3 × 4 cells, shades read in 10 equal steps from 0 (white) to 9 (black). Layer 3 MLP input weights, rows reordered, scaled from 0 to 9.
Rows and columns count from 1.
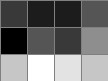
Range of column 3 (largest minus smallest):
7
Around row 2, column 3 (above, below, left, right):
8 1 6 4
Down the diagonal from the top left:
7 6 1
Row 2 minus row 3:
7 6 6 2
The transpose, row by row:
7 9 2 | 8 6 0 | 8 7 1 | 6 4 2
